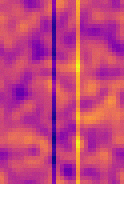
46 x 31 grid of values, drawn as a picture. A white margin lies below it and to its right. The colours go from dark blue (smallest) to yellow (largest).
Odd lines: columns 14 and 20. Histogram: heavy tails on both sides. Average level on the scale: 50%.
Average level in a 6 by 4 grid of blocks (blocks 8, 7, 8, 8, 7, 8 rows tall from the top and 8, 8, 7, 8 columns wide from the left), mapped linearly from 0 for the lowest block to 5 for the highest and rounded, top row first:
3232
2032
2353
2245
4233
2233
